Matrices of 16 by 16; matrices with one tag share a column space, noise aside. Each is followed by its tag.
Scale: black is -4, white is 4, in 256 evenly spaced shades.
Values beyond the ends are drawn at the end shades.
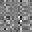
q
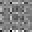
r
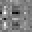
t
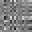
q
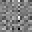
q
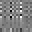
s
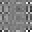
r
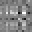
t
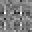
t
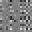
q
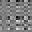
q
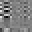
s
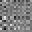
q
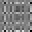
r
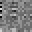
s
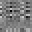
s
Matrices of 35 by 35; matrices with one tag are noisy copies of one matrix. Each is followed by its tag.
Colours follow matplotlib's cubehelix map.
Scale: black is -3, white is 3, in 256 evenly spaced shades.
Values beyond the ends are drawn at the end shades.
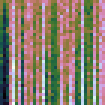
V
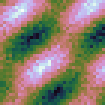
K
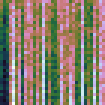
V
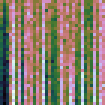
V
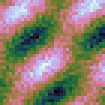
K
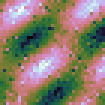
K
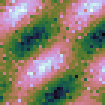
K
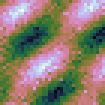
K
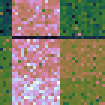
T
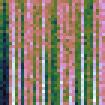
V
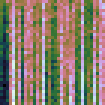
V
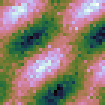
K
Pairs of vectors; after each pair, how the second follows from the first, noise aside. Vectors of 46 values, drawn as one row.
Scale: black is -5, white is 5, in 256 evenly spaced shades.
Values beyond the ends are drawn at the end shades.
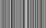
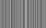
shrunk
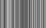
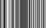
scaled up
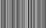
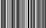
scaled up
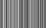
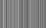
shrunk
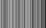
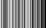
scaled up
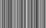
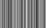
copied
